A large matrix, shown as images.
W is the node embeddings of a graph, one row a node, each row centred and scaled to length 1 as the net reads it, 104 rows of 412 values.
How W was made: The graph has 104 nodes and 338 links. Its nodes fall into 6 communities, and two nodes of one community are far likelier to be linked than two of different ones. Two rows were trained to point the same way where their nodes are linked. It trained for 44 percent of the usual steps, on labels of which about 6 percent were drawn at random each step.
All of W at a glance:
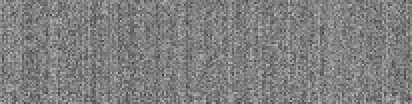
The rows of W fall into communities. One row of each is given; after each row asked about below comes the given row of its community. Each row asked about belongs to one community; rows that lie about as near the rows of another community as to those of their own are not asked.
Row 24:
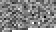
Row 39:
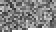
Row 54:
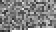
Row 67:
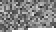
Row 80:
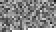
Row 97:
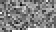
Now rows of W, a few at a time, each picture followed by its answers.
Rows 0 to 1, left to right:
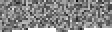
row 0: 97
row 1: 80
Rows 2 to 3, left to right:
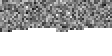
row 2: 80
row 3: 97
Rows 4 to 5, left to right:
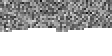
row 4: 24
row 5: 67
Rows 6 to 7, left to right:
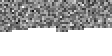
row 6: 54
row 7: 97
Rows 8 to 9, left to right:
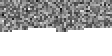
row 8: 97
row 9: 54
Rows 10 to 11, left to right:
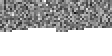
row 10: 39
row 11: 67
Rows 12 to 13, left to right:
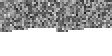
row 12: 80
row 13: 80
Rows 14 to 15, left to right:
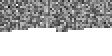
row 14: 54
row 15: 54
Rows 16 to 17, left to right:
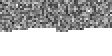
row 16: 80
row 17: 67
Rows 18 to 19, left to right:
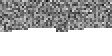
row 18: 24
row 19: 39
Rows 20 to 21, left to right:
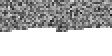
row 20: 54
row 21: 54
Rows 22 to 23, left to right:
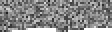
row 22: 54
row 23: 24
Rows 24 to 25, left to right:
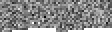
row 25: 67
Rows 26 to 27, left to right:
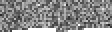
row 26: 39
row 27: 54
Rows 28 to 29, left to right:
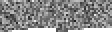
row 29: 80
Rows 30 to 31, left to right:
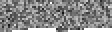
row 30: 24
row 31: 24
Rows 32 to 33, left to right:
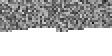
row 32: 67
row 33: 39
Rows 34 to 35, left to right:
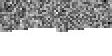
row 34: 24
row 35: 39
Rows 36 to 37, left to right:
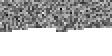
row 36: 80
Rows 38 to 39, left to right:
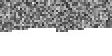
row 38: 54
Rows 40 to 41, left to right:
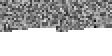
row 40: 80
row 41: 67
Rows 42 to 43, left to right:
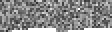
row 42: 54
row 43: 24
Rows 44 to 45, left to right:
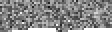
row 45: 67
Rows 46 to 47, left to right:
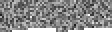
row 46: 80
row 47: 97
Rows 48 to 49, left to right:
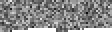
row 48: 97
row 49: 80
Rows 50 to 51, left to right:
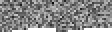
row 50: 39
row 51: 54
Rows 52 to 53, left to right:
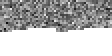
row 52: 97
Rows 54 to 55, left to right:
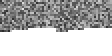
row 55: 39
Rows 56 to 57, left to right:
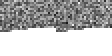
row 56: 54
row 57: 54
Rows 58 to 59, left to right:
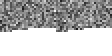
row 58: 39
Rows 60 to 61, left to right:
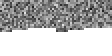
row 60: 80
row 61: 80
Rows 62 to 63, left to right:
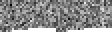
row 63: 54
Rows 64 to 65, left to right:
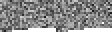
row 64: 24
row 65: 39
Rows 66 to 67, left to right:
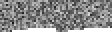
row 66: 80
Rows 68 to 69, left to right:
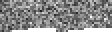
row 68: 54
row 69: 39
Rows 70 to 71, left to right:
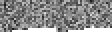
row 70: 39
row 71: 97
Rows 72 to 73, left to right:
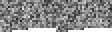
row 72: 39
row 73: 39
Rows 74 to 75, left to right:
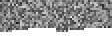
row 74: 54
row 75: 24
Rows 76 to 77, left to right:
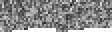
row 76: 67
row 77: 24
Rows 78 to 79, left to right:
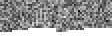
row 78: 39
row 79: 97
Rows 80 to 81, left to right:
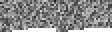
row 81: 67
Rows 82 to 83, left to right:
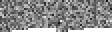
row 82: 54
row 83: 97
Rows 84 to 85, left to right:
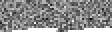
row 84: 39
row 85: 24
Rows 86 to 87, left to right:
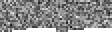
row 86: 97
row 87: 24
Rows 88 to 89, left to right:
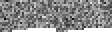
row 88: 80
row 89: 67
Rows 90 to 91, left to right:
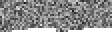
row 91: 97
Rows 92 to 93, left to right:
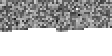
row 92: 24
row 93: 24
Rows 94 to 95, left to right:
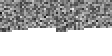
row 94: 80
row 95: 54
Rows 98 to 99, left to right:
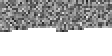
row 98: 97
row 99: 80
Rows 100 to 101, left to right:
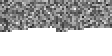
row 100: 54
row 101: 54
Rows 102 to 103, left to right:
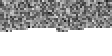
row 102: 80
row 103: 80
